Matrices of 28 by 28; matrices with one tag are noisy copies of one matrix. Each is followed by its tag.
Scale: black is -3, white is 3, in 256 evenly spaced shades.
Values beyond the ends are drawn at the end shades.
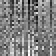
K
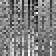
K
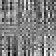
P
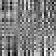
P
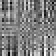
P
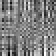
P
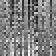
K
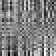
P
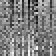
K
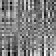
P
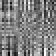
P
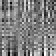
P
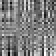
P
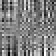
P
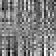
P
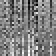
K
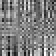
P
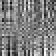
P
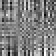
P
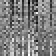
K
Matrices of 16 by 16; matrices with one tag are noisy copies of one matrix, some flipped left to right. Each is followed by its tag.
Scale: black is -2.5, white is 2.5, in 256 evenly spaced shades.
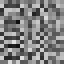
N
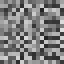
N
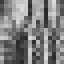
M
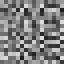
N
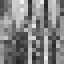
M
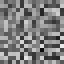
N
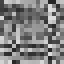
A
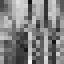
M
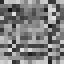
A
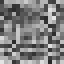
A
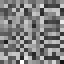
N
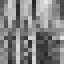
M
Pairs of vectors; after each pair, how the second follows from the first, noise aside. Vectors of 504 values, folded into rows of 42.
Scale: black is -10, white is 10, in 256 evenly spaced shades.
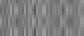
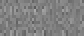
sign-scrambled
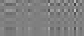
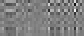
scaled up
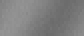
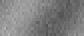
scaled up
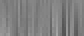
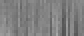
copied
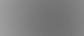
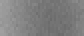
copied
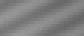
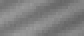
copied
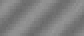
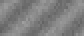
copied
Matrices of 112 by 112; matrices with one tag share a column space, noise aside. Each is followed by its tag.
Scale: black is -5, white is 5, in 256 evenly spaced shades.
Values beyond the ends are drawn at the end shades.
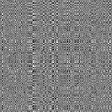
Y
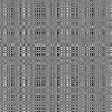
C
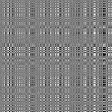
C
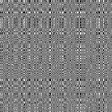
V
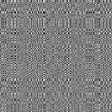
V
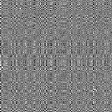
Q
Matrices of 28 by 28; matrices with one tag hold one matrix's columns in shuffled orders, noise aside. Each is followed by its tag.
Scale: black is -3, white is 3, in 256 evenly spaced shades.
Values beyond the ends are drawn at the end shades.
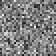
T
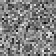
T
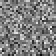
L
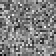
T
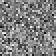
T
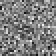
L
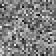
T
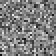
T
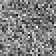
T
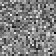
T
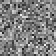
T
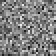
L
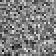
L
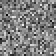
T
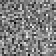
T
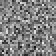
L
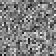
T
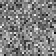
T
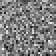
L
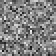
L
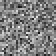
T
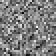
L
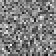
L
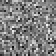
L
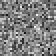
T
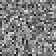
T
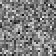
T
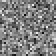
T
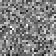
L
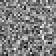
L
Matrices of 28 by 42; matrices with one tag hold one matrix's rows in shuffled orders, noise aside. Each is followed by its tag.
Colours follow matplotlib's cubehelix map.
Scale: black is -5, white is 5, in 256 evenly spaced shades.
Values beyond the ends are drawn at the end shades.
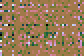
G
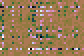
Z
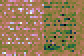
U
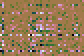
Z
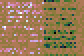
U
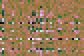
Z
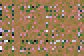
G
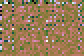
G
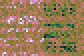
U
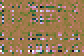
Z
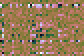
Z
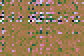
Z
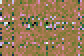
G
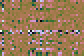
Z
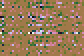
Z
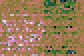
U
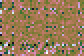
G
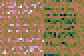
U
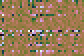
Z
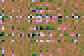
Z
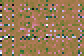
G
